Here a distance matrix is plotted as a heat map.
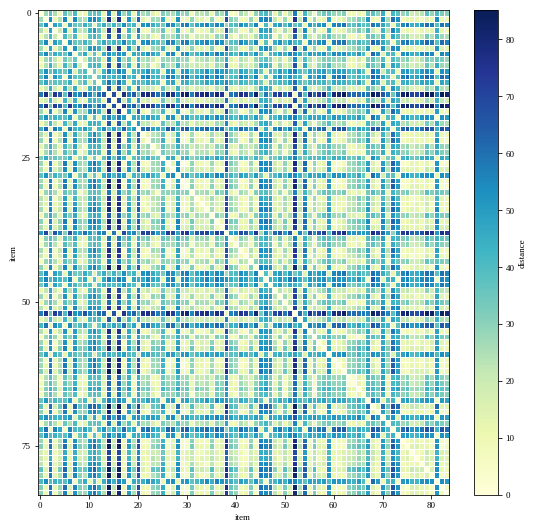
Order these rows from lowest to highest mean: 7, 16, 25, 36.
36, 25, 7, 16
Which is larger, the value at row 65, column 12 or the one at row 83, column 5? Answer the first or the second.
the second
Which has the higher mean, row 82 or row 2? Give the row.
2
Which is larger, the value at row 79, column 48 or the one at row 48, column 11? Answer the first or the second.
the second
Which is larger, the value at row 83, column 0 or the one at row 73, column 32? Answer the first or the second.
the second
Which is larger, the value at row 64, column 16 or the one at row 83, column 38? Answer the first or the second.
the second
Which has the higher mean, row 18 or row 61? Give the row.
18
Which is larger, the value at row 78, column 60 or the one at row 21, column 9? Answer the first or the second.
the second
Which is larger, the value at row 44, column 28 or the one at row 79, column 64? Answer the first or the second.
the first
